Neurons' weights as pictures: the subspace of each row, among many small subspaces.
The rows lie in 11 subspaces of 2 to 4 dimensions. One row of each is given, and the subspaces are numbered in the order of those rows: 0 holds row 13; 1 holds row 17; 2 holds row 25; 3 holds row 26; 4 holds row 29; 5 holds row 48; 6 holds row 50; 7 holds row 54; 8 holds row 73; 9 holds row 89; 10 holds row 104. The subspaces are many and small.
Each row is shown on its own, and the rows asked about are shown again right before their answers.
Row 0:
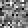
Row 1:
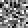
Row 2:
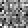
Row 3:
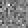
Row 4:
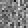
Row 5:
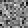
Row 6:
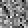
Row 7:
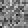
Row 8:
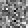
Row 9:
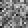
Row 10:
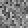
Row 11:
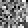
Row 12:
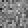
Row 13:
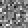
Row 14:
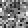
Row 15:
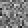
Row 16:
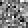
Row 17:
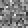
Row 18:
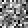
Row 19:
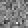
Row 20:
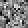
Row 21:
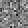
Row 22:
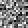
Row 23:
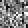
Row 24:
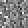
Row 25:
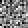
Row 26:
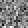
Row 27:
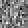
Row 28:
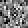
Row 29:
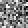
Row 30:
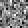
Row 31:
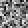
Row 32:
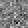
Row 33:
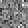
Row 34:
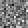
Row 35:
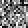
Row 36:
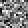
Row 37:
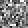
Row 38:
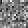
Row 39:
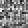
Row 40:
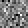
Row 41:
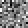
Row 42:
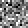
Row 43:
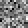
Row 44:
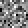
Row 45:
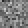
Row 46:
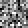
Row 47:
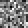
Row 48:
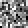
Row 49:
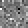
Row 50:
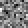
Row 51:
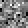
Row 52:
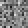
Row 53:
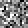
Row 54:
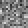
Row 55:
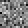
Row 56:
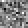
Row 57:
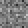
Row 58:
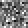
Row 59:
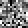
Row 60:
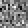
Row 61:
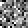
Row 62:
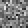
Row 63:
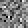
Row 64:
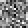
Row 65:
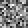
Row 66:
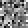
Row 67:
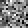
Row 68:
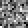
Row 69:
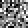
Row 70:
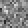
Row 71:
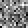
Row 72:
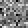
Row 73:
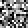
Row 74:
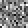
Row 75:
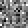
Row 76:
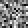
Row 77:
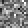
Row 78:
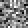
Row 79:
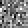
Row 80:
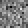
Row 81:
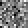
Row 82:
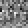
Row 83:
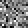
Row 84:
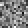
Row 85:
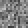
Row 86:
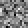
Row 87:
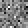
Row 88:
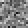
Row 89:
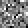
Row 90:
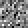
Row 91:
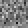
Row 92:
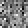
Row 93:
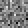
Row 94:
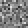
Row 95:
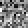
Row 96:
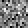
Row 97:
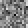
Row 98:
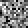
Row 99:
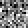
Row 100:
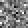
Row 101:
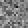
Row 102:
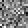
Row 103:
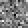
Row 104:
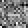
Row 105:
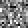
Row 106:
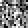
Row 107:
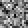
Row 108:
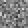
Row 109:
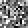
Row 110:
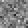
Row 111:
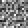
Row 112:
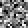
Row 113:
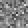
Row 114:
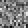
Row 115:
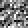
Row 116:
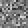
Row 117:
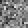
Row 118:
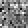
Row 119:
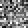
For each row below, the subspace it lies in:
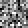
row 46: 5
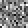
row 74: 10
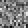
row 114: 9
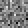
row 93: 1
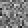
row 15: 6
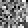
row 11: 5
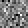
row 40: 10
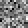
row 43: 5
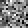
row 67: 1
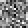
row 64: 1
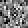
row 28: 2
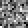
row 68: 5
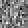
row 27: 2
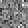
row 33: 5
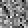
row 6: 5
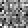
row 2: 8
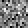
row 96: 10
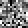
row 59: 1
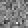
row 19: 5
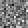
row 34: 4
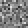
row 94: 7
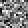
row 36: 6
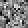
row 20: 2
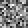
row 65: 4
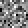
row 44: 6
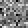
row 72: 9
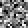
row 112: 6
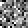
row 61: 8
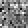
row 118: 8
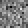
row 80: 10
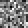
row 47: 5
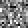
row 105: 1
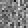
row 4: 5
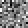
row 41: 4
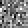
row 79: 2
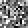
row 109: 2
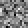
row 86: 6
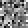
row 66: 2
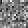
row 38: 9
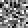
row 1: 4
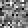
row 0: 2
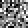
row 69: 4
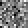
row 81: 8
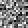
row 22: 4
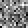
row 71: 10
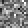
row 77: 6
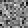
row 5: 6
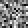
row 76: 4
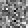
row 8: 1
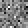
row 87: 4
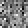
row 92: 8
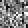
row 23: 9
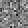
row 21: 5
